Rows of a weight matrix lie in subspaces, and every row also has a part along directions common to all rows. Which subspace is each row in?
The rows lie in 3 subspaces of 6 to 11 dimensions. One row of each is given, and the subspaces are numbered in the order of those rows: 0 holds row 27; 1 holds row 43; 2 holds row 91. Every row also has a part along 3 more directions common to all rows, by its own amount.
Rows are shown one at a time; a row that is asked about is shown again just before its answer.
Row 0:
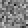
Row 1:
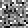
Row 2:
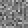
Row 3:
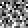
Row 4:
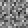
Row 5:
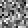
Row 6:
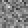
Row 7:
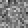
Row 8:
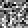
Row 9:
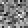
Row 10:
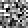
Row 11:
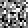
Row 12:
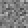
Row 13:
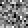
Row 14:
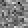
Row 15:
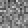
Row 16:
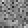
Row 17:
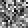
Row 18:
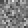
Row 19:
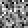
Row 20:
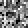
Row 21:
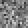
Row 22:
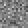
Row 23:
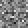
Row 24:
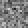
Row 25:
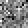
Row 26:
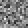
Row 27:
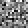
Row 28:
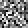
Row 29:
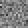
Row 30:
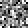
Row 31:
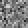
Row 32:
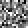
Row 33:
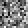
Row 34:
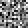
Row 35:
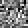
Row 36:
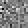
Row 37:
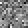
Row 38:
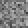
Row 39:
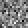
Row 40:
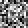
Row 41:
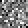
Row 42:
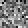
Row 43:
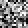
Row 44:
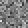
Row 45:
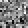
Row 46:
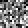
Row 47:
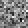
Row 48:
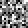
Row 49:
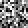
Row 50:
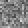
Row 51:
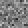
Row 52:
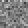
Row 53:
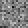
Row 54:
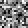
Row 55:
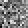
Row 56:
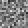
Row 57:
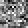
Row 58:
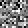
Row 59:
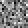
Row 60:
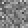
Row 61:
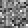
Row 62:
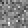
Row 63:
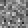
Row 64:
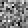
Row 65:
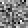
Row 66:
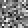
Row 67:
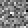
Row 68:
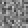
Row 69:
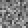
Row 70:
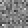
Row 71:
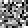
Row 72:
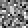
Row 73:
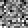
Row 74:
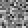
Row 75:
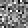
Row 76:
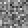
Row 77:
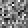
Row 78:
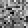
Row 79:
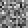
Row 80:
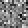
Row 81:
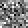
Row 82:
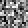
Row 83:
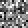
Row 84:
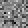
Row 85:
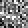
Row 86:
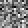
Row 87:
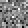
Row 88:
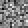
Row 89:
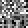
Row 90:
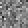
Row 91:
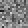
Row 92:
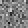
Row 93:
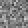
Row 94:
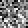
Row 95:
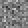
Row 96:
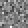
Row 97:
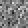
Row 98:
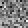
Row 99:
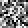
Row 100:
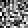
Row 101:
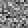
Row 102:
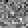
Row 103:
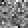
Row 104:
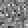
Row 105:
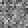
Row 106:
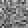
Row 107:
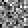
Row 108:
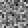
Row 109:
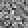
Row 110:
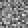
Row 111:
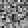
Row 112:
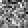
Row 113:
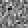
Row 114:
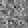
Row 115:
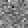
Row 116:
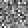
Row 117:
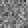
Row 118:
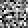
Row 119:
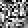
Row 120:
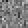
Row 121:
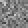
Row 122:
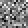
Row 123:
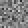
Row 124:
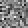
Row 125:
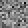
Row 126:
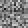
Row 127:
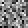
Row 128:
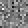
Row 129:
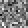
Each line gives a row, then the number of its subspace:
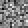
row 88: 2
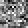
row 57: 0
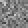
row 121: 0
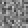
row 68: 0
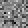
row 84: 0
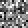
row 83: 0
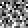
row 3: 0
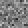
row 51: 2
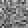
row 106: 2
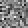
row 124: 2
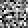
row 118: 1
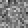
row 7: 1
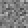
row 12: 1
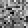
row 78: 1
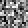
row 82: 0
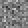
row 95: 1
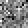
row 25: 2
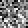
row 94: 2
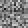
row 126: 0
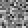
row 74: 1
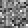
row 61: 0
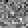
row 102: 1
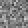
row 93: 1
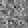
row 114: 0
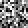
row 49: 1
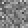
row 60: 0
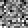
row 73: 0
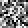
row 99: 1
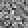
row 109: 2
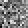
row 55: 0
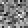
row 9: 2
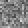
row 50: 1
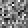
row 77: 0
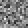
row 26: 0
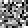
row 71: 2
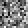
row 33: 0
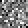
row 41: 2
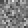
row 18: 0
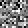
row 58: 0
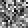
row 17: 0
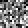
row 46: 1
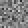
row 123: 2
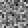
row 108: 0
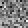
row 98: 0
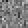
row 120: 2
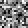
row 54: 2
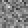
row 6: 0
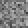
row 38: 2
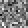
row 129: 2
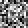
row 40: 1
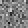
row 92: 2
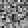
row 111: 2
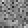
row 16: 0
